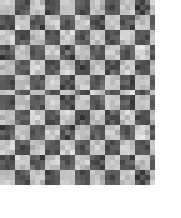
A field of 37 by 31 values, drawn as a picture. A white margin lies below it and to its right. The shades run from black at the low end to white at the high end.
It is mirror symmetric from top to bottom. No overall slope runs across the table. No row or column stands out. No seam splits the table. A checkerboard runs through the table. The histogram has two humps.
